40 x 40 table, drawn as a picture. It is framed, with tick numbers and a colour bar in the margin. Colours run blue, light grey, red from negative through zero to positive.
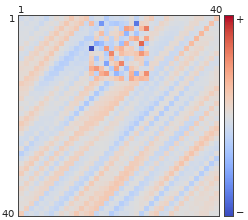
There is no overall slope. The distribution is heavy-tailed on both sides. The top middle is the roughest part. An odd patch, rougher than its surroundings, sits in the top middle. Streaks slant up to the right.
